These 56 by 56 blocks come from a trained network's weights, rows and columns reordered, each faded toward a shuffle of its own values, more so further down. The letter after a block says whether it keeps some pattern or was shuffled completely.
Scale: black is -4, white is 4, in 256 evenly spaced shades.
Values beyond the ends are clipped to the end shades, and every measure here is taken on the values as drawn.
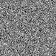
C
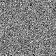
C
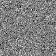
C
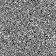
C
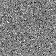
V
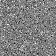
V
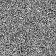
V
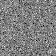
V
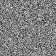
C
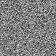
V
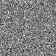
C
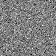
V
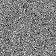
V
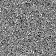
V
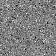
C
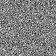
V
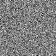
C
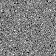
C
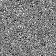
V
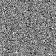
C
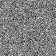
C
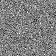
V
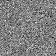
V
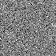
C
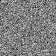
V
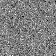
V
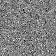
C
